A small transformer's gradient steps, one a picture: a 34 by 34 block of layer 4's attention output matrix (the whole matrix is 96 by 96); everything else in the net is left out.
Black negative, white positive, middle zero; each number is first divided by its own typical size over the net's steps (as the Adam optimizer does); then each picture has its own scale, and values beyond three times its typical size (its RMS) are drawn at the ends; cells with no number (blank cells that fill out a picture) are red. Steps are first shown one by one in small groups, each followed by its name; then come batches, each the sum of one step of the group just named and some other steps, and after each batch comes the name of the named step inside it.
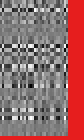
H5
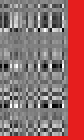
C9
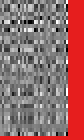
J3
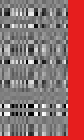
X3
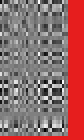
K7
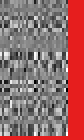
C9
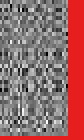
K7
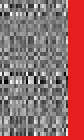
K7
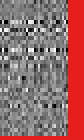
C9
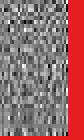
J3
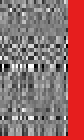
H5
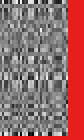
X3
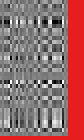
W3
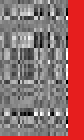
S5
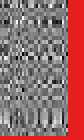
W3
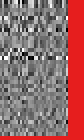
S5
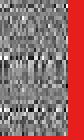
W3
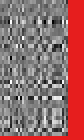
W3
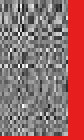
S5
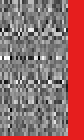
W3
